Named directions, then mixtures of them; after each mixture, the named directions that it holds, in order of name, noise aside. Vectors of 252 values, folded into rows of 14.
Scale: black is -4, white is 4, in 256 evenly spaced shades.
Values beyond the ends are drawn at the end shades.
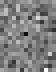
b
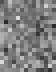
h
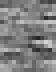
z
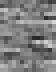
z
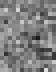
b, h, z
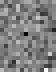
b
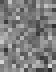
h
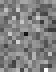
b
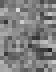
b, h, z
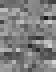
z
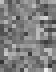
b, h, z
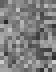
b, h, z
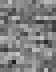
b, h, z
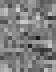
b, z
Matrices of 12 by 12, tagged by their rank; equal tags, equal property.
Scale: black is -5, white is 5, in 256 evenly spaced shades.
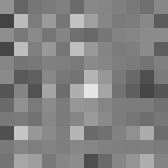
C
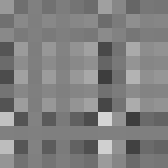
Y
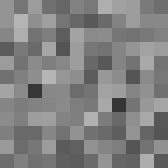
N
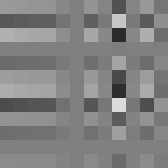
Y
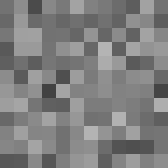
N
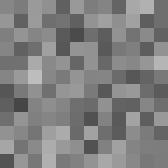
N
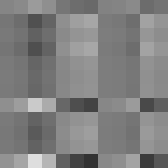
Y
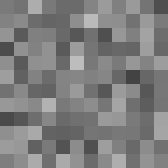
N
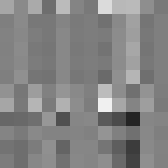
C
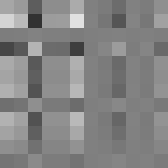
Y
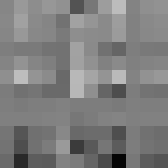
C
